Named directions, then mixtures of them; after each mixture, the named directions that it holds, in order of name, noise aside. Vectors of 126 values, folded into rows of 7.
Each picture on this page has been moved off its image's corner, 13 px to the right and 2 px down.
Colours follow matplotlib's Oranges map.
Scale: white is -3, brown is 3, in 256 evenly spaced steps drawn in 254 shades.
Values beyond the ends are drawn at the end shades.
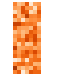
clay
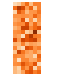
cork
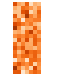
clay, cork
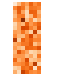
clay, cork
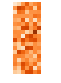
cork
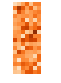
cork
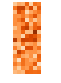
cork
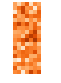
clay, cork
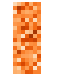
cork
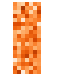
clay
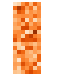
cork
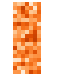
clay, cork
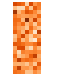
cork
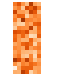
clay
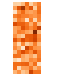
clay, cork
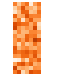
clay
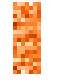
clay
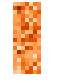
cork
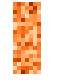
clay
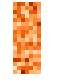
clay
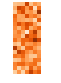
clay, cork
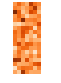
clay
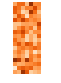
clay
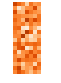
cork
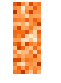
clay, cork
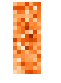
cork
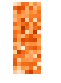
cork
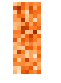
clay, cork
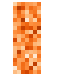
clay, cork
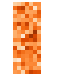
clay, cork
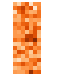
clay, cork
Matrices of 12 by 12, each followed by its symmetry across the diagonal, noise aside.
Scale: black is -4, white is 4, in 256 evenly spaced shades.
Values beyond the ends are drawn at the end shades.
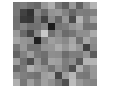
symmetric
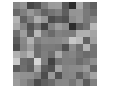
antisymmetric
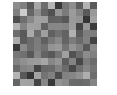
symmetric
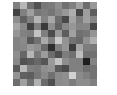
antisymmetric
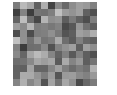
antisymmetric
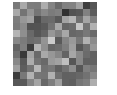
symmetric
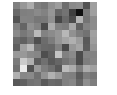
antisymmetric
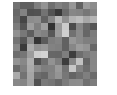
symmetric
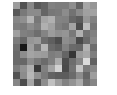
neither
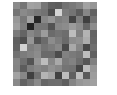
symmetric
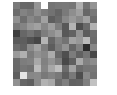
neither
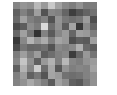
antisymmetric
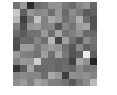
neither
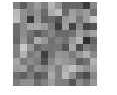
neither
